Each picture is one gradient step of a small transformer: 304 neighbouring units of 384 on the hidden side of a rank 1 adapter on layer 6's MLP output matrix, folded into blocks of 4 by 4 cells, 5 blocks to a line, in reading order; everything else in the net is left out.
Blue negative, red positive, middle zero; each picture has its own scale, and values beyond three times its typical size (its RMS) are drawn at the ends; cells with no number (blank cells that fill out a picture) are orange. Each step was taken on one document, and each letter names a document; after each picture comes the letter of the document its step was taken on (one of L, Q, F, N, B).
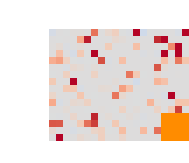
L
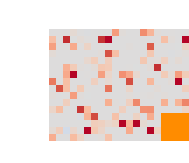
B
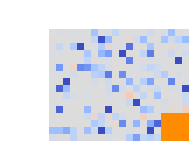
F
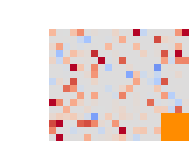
L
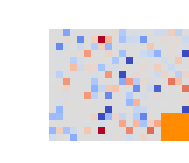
F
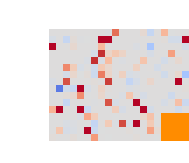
B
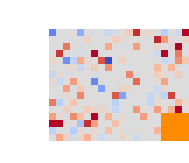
L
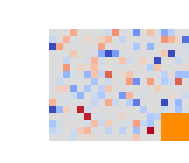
B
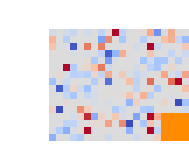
B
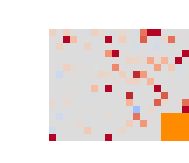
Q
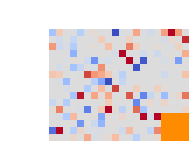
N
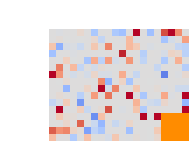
N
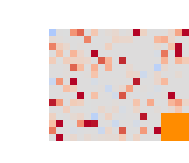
L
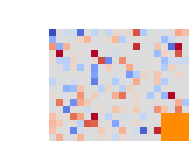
L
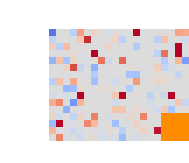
L
